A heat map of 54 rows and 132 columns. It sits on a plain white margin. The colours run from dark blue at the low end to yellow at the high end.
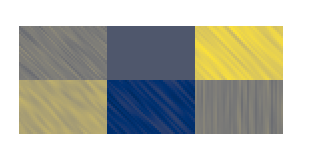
It is made of 2 by 3 panels. Panel 1,1: middling, slanting down to the right, faint in contrast. Panel 1,2: low, flat. Panel 1,3: very high, slanting down to the right, faint in contrast. Panel 2,1: high, slanting down to the right, faint in contrast. Panel 2,2: very low, slanting down to the right, faint in contrast. Panel 2,3: middling, streaked downward, faint in contrast.
